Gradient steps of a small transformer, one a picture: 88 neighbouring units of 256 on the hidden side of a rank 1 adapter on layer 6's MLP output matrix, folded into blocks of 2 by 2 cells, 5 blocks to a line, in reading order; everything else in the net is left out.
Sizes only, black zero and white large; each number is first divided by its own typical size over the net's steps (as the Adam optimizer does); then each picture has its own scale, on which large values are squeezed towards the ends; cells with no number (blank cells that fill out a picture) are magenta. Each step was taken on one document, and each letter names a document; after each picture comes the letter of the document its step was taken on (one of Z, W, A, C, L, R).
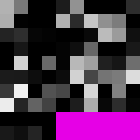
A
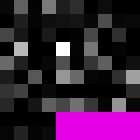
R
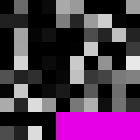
A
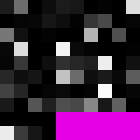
R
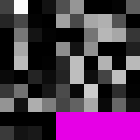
A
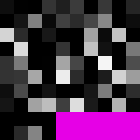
R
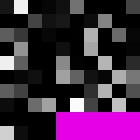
R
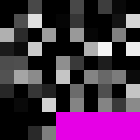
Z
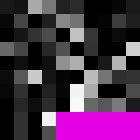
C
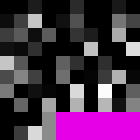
Z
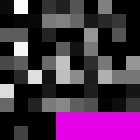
R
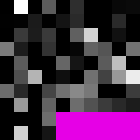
C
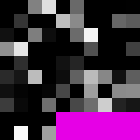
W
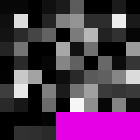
C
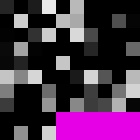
W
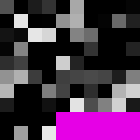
W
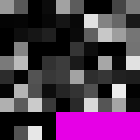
A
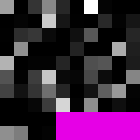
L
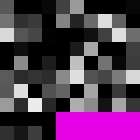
A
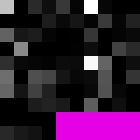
L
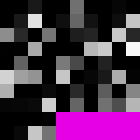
Z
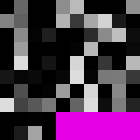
A
